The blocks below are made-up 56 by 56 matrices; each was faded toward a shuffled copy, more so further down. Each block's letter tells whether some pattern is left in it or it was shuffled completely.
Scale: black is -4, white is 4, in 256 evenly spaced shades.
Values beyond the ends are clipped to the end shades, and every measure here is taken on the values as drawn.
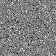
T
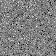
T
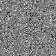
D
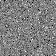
T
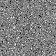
T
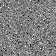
T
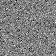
T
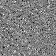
T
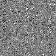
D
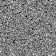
T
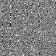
D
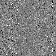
D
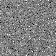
T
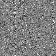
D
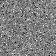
T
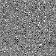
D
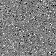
T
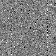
D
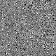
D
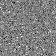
T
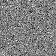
T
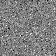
T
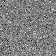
T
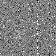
D
